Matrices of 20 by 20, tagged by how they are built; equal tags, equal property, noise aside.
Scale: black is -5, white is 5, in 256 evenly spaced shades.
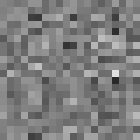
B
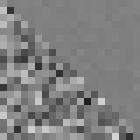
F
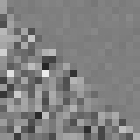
F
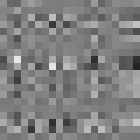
B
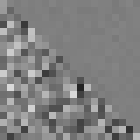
F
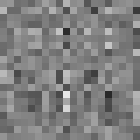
B
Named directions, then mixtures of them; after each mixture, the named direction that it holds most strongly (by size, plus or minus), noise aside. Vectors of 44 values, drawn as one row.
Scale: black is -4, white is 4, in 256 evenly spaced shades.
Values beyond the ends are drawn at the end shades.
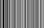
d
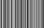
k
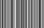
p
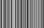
k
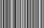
p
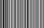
d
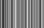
p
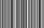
p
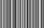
p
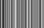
p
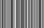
p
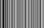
d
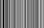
d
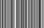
p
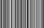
k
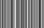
p
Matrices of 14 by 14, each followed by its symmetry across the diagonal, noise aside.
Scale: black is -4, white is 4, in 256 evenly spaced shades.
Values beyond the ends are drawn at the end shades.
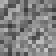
symmetric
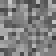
antisymmetric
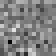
neither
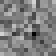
symmetric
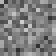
symmetric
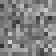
neither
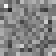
symmetric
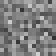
antisymmetric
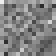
symmetric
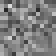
antisymmetric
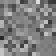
antisymmetric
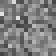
symmetric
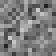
symmetric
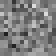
antisymmetric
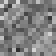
symmetric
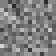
antisymmetric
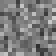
neither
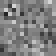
antisymmetric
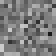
neither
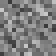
antisymmetric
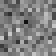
neither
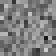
neither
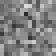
neither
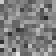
neither
